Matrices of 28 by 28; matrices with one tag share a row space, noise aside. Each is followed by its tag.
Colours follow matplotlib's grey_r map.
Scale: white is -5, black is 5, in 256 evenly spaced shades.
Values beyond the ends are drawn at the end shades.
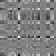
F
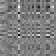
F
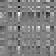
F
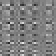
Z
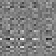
Z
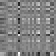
F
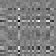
F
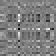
F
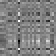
F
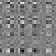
Z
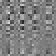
Z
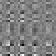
Z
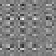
Z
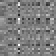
F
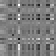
F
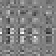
Z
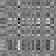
F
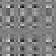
Z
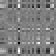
F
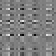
Z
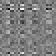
Z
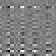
Z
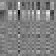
F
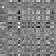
F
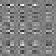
Z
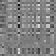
F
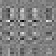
Z
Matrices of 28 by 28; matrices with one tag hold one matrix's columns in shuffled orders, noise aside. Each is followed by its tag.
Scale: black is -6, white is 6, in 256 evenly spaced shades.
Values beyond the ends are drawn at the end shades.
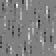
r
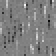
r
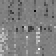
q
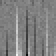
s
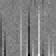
s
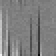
s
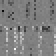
q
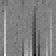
s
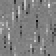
r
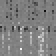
q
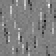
r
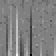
s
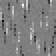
r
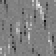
r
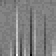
s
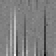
s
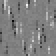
r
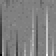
s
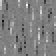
r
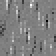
r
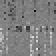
q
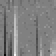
s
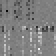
q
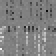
q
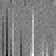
s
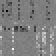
q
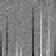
s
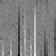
s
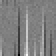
s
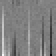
s
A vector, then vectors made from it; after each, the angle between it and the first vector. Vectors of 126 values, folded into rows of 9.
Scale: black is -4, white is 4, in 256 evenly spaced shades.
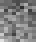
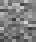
partly opposed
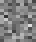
orthogonal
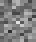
orthogonal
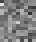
orthogonal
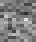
orthogonal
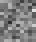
orthogonal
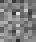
partly aligned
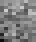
nearly opposite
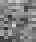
partly opposed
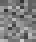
partly aligned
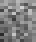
nearly opposite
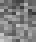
nearly parallel
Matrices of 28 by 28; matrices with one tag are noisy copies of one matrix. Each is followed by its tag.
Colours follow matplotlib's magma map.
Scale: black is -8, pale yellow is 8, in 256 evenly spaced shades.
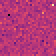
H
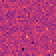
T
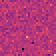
T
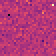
H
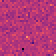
T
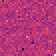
T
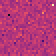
H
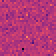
T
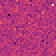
H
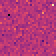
H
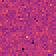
T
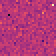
H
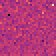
H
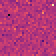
H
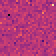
H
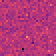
T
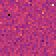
H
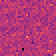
T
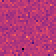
T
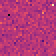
H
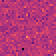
T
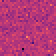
T
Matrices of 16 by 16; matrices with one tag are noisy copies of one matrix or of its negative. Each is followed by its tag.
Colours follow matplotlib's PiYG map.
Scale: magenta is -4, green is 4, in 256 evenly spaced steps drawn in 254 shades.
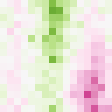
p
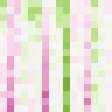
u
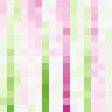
u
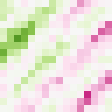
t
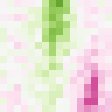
p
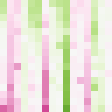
u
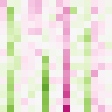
u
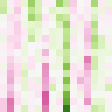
u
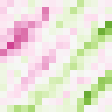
t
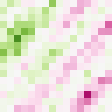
t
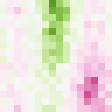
p
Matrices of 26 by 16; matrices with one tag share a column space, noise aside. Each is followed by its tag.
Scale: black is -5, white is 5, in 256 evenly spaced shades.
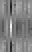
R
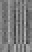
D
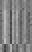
D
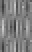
R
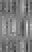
R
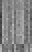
D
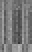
D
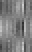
R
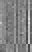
D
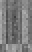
D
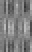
R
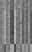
D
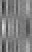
R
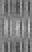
R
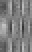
R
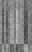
D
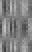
R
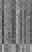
D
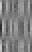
R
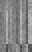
D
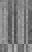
D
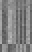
D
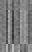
D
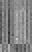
D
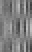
R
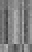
D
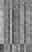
D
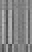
D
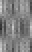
R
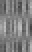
R
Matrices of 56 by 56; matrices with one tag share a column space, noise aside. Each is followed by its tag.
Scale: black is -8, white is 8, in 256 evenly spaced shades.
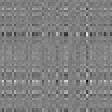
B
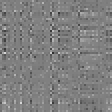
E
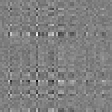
B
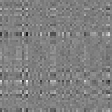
B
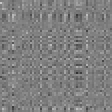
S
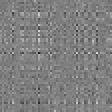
E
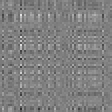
S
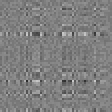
B
